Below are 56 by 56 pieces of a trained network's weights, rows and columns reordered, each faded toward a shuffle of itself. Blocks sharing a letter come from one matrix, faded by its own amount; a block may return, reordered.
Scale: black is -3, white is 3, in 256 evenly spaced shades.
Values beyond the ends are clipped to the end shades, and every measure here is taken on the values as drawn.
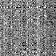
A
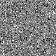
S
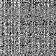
A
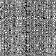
A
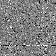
S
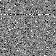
S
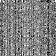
A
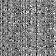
A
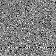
S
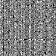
A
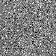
S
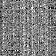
A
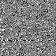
S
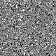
S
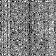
A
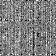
A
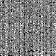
A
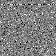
S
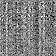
A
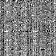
A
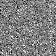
S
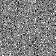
S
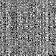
A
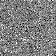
S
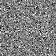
S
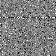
S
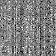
A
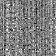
A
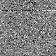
S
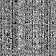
A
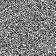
S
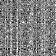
A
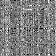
A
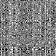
A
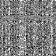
A
